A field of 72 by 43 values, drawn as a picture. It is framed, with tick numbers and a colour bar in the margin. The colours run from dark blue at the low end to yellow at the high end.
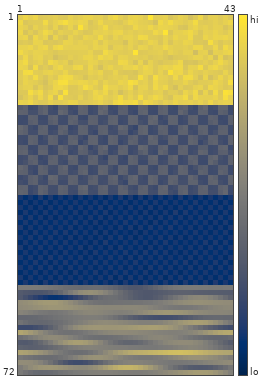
The table splits into 4 rows of 1 panel. Panel 1,1: very high, fine-grained, faint in contrast. Panel 2,1: low, checkered. Panel 3,1: very low, checkered, faint in contrast. Panel 4,1: middling, streaked across, strong in contrast.
